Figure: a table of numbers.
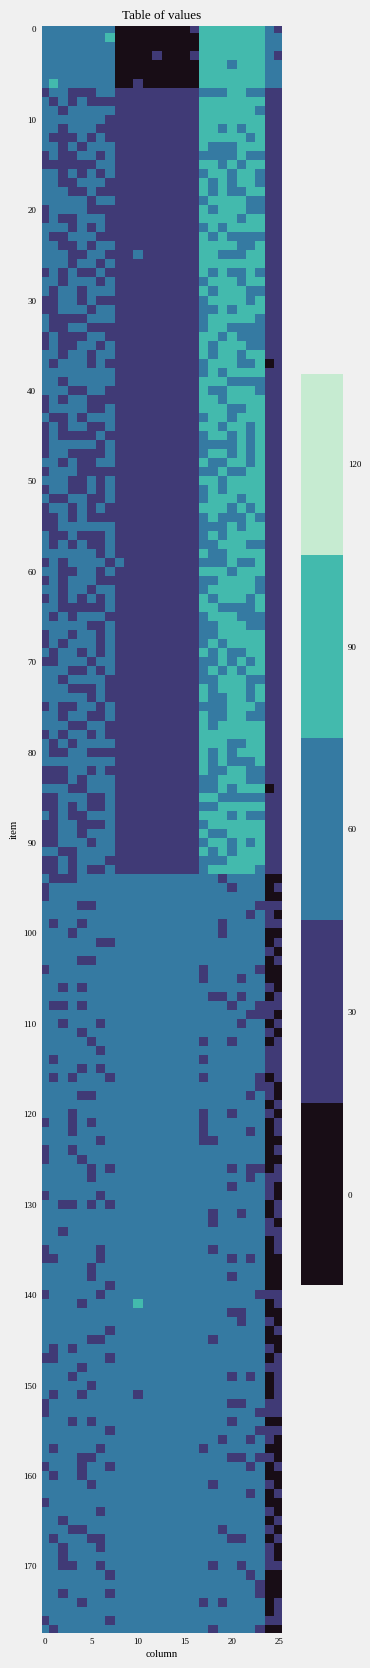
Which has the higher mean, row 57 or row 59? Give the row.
59
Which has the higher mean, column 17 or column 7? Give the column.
17
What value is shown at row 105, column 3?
60
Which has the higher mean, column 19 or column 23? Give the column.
19
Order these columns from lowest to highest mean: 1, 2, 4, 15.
15, 2, 4, 1
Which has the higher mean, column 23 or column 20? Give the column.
23
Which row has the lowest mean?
54
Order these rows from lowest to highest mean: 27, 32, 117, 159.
27, 32, 159, 117
